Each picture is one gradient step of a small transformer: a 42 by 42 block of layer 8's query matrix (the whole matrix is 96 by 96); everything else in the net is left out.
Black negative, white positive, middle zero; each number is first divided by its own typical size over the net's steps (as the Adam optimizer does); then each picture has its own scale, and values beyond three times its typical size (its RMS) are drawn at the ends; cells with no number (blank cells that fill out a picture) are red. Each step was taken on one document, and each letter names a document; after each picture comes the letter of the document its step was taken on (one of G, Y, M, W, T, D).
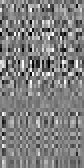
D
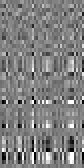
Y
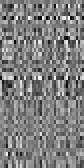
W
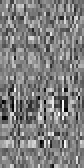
D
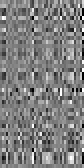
Y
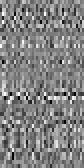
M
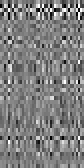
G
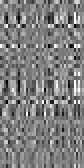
M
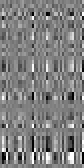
Y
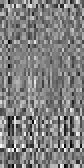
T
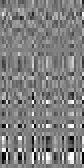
Y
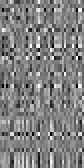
D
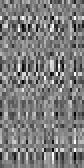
M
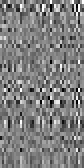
G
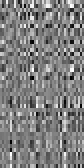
T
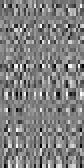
W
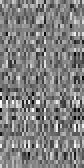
M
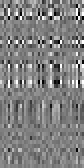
G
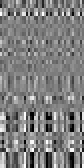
T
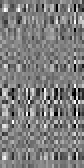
M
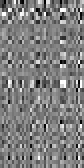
G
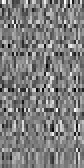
M
